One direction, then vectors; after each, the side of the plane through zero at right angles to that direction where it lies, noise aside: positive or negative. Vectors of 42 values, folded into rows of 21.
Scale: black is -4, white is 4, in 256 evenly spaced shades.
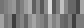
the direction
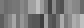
negative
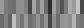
negative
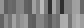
negative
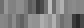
positive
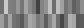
positive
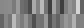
negative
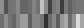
negative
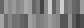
positive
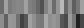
positive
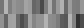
positive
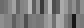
positive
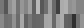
positive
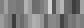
positive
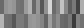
positive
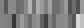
positive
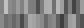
positive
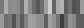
positive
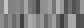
positive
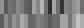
negative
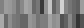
positive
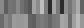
negative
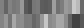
negative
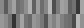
positive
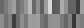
positive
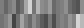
positive
